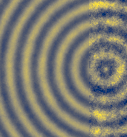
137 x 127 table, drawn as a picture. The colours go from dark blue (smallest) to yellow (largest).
Slope: none. Rings: centred on the middle right. Seam: vertical, 70% of the way across, the left part calmer. Average level on the scale: 50%.
